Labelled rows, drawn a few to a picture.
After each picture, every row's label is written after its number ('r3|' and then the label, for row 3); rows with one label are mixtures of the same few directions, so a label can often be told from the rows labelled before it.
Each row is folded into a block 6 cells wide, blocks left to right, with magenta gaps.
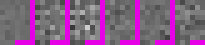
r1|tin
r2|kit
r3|kit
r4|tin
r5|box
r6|tin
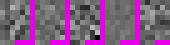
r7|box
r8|box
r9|box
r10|box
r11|tin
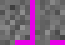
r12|box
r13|box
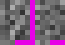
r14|box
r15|kit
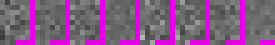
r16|tin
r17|kit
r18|kit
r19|kit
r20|tin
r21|tin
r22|tin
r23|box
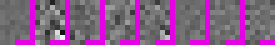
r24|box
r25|box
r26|tin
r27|kit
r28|box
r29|box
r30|kit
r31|kit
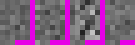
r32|kit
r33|kit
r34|box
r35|tin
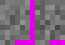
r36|kit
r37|box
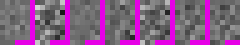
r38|kit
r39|kit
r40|box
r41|box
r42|kit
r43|box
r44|box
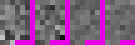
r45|tin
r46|box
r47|kit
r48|kit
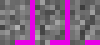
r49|kit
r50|tin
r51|box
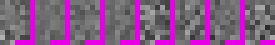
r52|tin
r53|box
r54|tin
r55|box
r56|tin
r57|box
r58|tin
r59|box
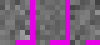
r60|box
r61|tin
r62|kit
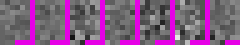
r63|tin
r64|tin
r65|tin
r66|kit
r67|kit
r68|tin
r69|tin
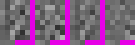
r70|box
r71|box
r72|box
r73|box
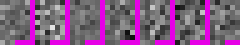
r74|kit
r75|kit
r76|tin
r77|box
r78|box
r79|kit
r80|tin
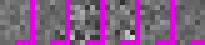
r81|kit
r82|box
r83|tin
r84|box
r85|tin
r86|kit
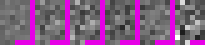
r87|kit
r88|tin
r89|tin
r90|kit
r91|kit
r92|tin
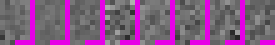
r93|tin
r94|kit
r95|kit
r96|kit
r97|kit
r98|tin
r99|box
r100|kit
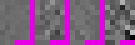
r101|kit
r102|box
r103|tin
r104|box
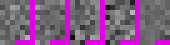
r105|box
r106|kit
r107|tin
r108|kit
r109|box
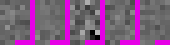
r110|tin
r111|tin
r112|box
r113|kit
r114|kit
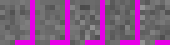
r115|tin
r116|box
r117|box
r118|kit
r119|kit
